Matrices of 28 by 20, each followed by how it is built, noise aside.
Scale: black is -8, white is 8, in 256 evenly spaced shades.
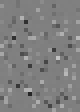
sparse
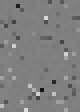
sparse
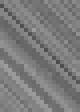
Toeplitz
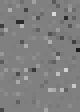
sparse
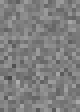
noise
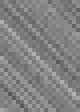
Toeplitz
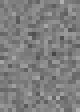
noise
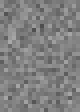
noise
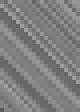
Toeplitz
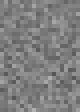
noise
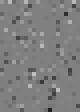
sparse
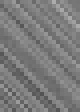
Toeplitz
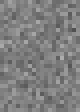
noise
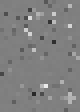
sparse
